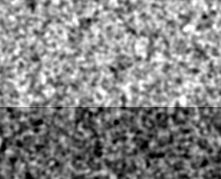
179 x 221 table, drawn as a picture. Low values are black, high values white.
There are no lone odd cells. A horizontal seam about 60% of the way down splits the table, and the top part is higher. No regular stripes run through it. The texture is blotchy.
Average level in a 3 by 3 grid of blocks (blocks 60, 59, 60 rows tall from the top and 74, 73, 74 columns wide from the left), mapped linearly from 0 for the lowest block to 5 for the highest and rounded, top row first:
5 5 5
4 4 4
0 0 0
